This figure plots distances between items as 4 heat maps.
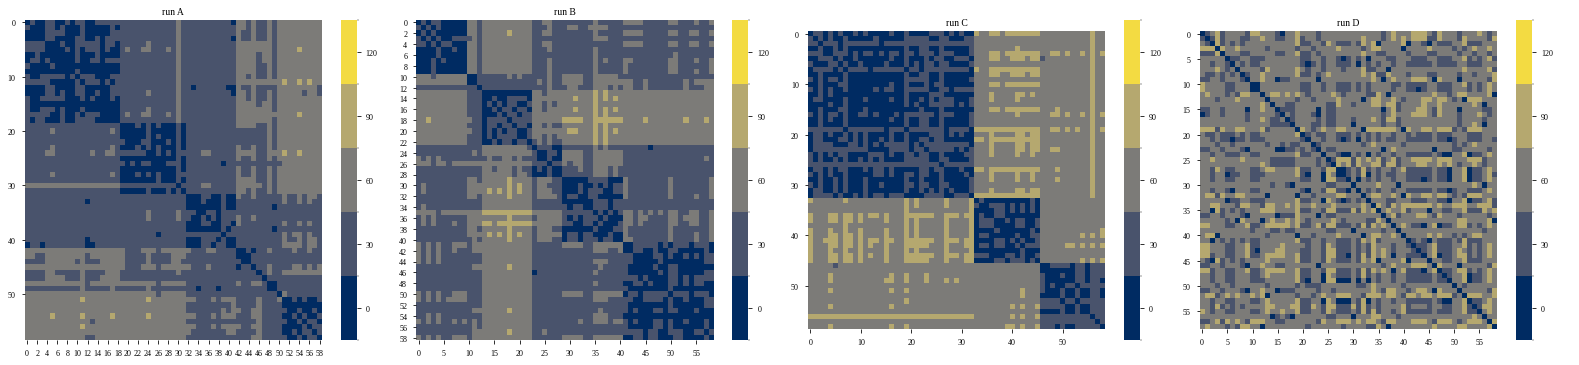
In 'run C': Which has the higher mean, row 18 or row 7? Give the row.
7
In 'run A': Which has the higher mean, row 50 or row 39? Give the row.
50
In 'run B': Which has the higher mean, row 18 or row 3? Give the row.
18
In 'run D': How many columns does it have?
59
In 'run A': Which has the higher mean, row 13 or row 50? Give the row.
50
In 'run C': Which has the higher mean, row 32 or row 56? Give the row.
56
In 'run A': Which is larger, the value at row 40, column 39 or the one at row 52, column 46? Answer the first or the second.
the second
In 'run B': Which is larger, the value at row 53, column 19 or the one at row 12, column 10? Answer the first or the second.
the first
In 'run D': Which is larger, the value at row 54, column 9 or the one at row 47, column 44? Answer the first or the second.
the first
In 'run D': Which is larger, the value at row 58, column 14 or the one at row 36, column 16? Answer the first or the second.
the first
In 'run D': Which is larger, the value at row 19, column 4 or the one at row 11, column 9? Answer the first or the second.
the first
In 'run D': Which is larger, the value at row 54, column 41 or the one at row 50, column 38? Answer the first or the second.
the second
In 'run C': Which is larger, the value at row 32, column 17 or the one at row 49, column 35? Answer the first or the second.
the second
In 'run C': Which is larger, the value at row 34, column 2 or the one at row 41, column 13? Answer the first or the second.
the second
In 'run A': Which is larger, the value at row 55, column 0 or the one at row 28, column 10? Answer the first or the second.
the first
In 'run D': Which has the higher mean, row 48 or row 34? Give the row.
34
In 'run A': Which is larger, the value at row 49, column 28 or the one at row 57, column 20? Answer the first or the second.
the second
